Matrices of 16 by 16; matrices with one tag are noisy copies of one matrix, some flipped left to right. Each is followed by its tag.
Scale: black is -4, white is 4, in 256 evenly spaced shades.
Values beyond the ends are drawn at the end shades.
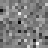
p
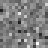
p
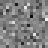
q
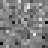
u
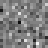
p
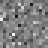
q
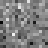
u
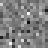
p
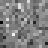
u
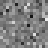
q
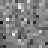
u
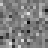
p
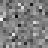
q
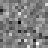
p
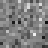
u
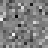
q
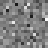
q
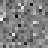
q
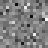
q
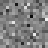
q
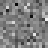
q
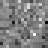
u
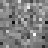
u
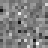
p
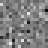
p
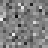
q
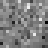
u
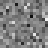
q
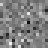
p
